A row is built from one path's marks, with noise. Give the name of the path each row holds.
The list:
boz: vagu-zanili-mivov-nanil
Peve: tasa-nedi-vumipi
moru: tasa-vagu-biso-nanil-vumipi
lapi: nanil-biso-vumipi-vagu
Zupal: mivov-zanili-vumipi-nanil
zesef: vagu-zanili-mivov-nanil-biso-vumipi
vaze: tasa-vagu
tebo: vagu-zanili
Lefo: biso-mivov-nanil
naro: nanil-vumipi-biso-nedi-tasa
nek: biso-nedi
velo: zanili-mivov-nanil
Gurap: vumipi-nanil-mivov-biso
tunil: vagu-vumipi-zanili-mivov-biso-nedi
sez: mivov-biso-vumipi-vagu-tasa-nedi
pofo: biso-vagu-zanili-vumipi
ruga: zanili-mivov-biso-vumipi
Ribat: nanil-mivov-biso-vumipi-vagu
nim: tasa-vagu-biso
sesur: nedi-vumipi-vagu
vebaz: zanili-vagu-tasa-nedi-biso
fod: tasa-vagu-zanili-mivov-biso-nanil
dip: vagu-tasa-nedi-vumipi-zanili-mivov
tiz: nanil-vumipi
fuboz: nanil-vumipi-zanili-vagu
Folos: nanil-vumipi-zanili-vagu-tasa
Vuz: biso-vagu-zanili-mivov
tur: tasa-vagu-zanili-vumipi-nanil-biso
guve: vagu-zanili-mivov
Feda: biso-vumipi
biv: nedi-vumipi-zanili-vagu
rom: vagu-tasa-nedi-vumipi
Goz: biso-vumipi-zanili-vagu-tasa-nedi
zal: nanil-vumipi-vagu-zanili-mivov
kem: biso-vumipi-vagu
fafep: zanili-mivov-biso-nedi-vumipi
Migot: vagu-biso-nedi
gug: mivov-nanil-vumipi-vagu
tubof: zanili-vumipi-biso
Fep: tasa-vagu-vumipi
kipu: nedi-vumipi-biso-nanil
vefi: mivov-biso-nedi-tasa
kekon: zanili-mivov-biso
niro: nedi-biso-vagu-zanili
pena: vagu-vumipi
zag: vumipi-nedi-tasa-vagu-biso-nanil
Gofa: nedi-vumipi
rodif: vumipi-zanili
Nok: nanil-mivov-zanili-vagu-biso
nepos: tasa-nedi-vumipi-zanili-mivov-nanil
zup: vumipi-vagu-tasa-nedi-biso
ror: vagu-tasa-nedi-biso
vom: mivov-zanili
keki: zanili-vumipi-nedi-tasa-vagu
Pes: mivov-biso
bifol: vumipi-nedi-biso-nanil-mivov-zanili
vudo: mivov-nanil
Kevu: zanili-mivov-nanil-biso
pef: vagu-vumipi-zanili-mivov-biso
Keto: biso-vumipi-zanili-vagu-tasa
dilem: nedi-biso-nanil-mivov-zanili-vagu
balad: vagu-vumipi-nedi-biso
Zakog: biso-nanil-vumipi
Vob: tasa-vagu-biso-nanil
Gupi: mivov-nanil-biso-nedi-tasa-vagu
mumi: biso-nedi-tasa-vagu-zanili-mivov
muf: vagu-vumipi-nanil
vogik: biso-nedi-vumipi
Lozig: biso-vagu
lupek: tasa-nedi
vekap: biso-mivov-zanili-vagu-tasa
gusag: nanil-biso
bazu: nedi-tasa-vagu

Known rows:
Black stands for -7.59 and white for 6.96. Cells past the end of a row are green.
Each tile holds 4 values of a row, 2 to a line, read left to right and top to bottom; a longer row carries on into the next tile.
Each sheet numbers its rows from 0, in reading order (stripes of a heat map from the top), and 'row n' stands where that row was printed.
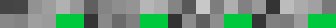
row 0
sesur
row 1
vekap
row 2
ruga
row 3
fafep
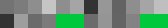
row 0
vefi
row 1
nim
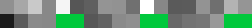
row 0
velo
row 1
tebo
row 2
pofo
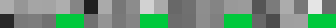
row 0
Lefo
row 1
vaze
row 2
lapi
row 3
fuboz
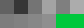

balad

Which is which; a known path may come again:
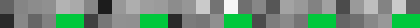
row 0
vekap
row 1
tunil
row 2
vom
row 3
Ribat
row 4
tiz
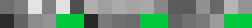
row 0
Zupal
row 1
Lefo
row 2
pofo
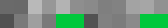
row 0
gug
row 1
nek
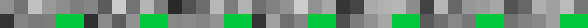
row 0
Gurap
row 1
ruga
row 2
zup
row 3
vefi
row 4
dip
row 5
Vob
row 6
Gofa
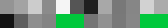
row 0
velo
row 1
vaze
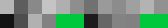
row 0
dilem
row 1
fod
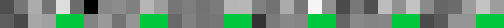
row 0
fuboz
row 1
Fep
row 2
Lozig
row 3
guve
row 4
ror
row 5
niro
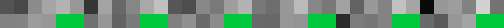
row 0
sesur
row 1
nim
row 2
kem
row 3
kipu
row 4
Vuz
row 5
Folos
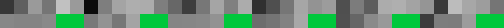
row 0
pena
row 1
Peve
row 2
balad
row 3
Goz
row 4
vebaz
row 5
fafep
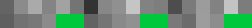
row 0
Zakog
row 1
naro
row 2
muf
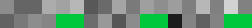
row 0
Migot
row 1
Feda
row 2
kekon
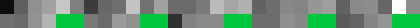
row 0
keki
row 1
zag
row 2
mumi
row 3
lapi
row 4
tebo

